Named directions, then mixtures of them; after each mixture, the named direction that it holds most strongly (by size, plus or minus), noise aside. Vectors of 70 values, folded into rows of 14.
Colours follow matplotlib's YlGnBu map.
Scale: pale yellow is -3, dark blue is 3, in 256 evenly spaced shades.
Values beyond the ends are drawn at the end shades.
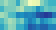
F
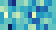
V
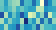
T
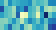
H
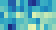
F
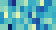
V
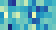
V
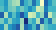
T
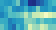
F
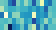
V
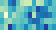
V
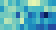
F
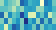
T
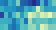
F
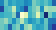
H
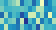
T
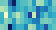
V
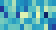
H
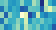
T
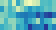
F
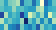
T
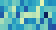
H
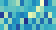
T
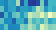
F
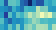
F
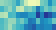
F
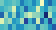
T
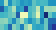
H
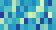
T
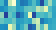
V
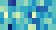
V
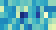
H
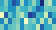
T
